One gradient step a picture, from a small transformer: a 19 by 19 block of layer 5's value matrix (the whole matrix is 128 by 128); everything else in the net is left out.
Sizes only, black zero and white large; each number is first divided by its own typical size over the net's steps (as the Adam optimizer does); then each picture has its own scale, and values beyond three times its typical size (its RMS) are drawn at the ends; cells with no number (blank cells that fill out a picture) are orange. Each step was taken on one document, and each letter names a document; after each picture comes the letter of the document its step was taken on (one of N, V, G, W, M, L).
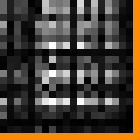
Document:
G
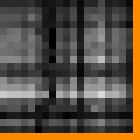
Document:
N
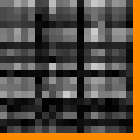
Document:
N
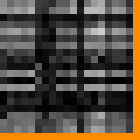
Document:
N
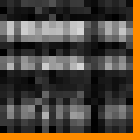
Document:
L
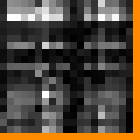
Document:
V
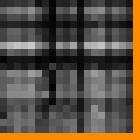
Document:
N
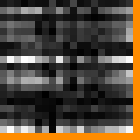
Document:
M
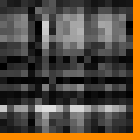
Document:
L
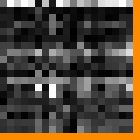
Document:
M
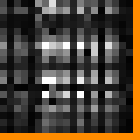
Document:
G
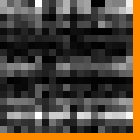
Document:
M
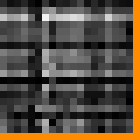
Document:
L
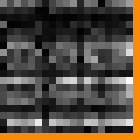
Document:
M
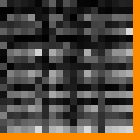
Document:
M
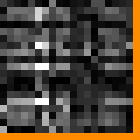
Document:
V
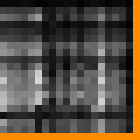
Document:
N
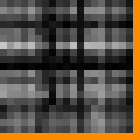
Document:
N
